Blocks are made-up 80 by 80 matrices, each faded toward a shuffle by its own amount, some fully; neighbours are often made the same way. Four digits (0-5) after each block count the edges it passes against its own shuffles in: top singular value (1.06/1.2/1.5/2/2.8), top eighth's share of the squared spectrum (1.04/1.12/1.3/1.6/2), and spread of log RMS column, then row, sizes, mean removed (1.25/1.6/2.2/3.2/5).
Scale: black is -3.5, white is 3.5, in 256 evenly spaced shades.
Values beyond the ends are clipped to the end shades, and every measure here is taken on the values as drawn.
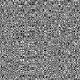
4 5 3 3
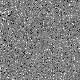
2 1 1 0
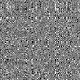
4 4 3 2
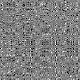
4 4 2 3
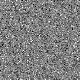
3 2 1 0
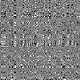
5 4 3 3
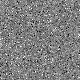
1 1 0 0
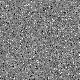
0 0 0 0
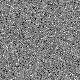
0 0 0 0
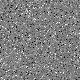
1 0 0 0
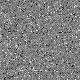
1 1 0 0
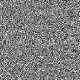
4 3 2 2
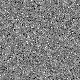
0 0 0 0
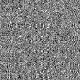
4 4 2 2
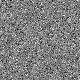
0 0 0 0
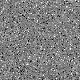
2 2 0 0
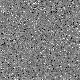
1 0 0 0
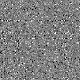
4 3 1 2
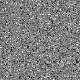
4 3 1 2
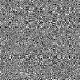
4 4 2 3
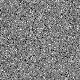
2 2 1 0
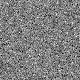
0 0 0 0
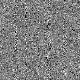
1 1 3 0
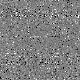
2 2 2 2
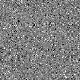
3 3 1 2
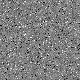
1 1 0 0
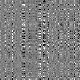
5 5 4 3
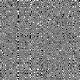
4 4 3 2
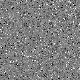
2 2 0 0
